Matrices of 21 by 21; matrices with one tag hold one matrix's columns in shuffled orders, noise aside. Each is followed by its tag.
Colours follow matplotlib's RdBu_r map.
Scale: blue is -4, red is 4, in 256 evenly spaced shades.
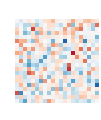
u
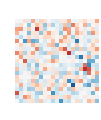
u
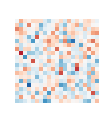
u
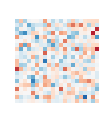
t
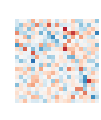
t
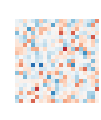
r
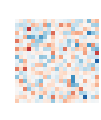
t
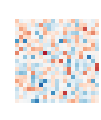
u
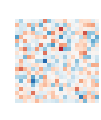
t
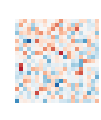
u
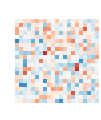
u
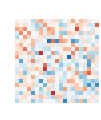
u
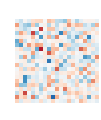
t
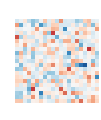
r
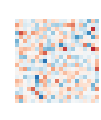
t
